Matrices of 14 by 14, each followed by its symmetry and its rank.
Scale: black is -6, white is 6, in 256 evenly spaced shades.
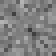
symmetric, full rank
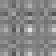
symmetric, rank two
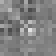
symmetric, rank three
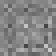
symmetric, rank three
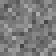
symmetric, full rank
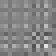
symmetric, rank two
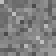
symmetric, full rank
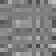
neither, rank two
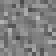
antisymmetric, full rank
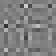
antisymmetric, rank two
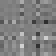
antisymmetric, rank two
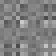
symmetric, rank two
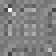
symmetric, rank three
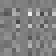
neither, rank two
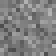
antisymmetric, full rank
